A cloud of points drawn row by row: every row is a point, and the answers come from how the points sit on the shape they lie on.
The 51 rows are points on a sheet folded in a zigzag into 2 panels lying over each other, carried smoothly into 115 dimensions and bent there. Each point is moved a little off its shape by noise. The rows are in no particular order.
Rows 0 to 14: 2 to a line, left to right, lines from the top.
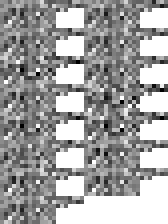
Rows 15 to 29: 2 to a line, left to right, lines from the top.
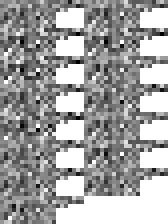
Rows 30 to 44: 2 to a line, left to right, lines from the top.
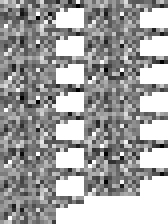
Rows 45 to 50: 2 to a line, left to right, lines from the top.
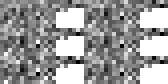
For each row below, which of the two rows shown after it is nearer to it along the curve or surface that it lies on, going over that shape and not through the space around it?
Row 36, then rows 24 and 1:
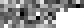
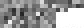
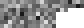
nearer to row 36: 1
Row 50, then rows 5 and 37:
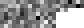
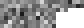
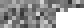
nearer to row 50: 5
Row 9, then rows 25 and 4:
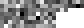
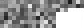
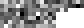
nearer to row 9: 4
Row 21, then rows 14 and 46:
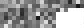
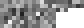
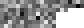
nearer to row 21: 14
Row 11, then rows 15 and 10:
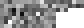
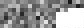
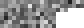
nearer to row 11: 15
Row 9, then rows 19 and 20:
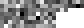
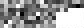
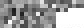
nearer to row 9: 19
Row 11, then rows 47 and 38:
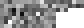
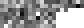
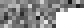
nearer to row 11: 38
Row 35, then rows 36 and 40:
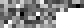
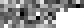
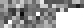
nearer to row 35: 36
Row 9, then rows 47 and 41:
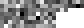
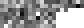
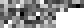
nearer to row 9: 41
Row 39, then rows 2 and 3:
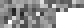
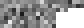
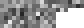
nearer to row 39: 3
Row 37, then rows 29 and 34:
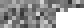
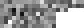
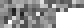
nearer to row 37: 34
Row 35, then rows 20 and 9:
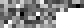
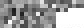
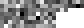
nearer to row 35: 9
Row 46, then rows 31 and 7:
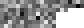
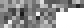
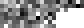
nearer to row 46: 7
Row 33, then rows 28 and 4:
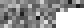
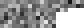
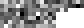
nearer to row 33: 28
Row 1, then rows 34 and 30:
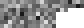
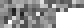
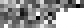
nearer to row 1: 30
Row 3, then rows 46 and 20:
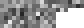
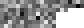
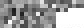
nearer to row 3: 20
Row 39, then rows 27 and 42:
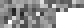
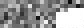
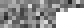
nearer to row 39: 42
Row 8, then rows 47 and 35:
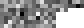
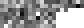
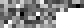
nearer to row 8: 35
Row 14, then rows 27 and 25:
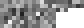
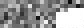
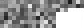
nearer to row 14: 25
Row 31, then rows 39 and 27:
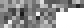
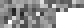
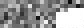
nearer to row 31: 39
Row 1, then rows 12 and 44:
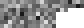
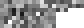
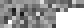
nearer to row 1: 44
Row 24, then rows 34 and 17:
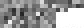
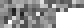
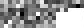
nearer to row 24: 34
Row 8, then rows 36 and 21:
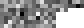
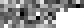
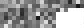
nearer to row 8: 36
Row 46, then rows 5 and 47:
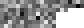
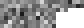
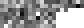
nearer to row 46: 5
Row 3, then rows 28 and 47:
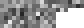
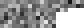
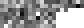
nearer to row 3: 47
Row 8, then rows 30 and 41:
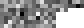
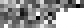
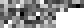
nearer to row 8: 41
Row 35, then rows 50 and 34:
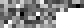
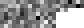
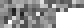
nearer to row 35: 50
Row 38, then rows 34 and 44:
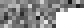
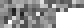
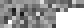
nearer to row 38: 44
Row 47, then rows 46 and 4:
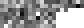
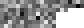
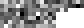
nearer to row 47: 4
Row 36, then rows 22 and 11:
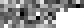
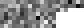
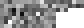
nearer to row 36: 22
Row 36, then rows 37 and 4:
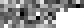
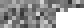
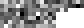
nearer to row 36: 4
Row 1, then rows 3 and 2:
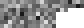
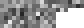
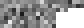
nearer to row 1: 2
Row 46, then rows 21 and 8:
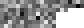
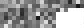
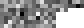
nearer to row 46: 8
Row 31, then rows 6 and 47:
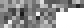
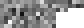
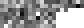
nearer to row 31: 47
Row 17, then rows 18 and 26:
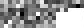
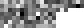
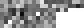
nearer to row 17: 18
